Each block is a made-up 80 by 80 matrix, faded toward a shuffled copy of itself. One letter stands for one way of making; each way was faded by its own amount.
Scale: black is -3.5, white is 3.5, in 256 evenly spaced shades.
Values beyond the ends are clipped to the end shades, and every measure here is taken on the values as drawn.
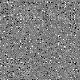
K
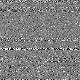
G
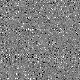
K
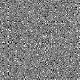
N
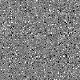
N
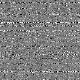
G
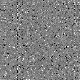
K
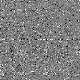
K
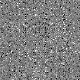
N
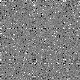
K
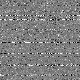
G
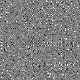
K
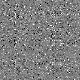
K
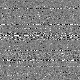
G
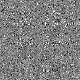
N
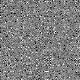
N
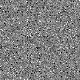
N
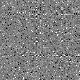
K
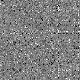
N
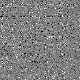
K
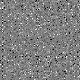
K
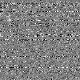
G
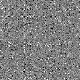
N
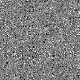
N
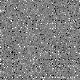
K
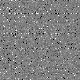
K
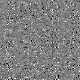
K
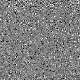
K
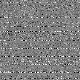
G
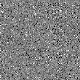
N
